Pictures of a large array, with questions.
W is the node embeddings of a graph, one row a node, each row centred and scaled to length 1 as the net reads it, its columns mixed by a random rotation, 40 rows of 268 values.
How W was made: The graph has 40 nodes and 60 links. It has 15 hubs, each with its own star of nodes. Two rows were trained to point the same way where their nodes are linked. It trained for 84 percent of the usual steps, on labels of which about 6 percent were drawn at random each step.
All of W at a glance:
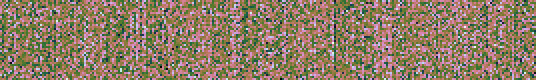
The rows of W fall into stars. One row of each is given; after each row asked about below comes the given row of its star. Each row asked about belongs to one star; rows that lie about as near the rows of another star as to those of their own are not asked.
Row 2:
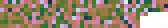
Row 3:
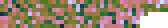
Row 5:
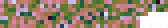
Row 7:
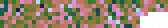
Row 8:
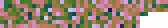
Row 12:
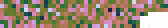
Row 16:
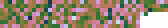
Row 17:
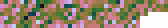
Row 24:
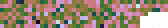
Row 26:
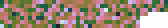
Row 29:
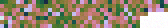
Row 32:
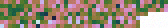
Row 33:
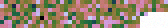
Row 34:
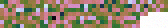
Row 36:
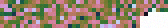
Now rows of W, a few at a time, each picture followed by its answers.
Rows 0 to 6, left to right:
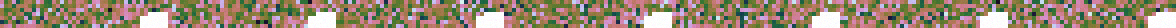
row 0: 24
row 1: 34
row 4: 8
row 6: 5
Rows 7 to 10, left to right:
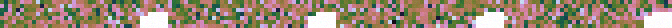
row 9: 3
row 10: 29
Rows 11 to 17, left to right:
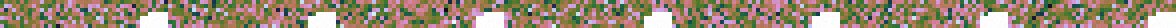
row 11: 26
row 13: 7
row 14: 29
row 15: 8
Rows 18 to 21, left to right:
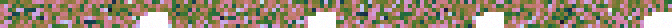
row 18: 34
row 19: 32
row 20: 5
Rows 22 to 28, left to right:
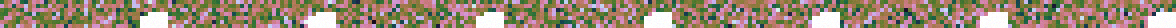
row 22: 12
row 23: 3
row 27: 7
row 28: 36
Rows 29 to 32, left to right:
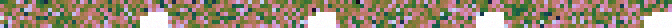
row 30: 17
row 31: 16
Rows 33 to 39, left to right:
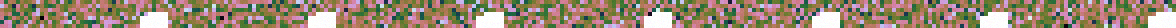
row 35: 2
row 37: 33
